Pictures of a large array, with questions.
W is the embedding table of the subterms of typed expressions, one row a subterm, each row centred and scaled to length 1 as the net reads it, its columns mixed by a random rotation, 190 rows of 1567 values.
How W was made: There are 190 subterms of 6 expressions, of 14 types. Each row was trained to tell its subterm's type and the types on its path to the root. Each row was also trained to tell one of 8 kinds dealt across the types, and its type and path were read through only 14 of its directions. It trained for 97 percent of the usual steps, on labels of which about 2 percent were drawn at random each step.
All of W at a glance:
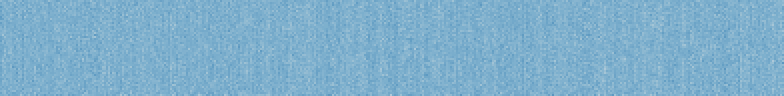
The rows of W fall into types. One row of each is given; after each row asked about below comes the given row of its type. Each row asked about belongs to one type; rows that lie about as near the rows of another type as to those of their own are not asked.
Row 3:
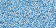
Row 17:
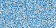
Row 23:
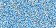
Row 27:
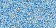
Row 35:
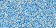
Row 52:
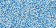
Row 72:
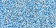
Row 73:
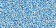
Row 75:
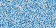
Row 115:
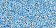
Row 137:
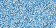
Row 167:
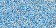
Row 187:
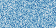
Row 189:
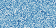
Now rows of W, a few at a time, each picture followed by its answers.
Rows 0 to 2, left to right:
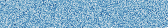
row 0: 75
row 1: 52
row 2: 72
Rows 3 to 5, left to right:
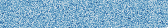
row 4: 27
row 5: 72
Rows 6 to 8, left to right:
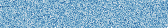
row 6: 167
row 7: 73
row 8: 52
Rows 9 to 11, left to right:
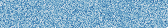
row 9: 73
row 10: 52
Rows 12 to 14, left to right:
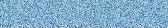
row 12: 35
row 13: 52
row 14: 137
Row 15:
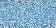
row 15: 52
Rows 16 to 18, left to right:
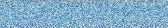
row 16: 17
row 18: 3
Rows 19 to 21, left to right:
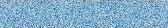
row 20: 35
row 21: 3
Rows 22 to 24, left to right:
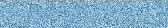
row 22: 52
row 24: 75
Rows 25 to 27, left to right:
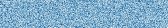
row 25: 23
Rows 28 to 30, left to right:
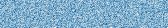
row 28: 115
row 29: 115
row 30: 52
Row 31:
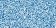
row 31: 187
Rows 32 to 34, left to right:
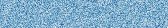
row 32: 137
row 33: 187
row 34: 137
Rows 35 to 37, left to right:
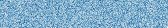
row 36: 17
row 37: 35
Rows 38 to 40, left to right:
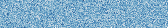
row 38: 52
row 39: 27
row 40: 137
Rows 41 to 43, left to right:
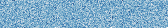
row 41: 115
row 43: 72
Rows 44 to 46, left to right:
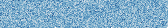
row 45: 52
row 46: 3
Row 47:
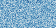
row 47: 17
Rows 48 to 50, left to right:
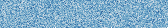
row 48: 35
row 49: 75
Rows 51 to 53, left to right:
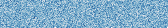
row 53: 187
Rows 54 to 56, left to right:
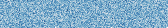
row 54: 75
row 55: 3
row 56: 72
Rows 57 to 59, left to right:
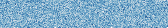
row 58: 187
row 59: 3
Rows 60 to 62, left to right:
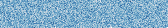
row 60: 73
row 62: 72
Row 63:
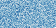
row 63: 72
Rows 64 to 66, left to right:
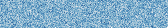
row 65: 75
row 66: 187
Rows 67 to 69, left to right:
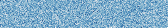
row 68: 17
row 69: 72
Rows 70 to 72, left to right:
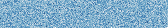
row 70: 72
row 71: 137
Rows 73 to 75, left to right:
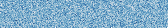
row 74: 73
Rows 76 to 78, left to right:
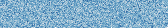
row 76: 35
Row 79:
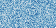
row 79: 189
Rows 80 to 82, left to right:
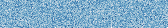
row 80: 187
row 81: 73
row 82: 167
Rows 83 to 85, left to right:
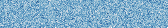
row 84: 75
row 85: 189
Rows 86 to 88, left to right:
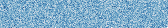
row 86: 23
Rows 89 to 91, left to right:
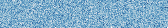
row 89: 189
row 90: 17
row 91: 75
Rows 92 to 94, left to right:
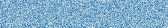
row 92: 17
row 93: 72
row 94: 23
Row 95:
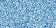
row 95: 75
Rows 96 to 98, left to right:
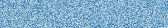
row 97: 189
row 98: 75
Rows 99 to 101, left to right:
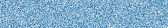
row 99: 189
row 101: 137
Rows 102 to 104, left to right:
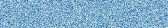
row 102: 23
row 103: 75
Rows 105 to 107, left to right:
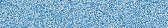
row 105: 52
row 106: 115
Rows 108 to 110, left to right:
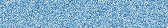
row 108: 27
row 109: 167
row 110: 137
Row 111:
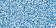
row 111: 35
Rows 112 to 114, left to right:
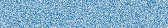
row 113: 187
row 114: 27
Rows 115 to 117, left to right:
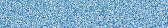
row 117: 189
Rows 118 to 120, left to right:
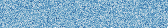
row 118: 187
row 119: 72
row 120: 187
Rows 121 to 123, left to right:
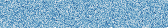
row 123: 187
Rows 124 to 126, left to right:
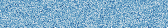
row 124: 3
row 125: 52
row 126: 17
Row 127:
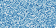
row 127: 187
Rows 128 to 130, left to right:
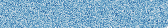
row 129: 35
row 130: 73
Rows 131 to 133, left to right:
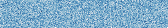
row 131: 167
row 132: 17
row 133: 73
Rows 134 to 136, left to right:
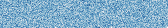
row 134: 17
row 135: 187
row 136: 3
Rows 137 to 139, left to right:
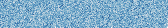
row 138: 52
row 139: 115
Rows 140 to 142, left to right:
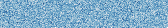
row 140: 23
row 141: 137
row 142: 115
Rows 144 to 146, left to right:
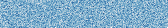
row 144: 52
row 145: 17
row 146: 115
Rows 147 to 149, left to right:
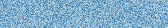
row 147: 137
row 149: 72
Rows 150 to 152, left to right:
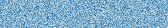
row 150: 35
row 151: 73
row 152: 75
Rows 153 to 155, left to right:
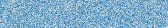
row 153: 27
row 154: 23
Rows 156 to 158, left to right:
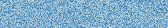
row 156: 23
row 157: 72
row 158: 75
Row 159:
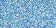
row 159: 35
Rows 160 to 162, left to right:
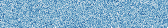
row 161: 52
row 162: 137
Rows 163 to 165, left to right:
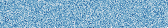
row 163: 115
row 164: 73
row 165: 35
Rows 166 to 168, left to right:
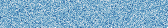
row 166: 72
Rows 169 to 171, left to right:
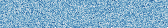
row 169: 3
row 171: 3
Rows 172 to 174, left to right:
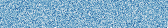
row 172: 72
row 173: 167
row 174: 75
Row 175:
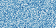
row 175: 73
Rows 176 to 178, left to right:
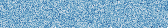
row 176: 23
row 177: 187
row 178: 75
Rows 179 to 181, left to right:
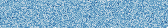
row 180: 167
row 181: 187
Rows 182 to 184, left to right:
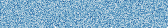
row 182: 137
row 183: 167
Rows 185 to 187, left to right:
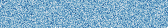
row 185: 137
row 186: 35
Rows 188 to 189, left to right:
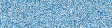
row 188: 3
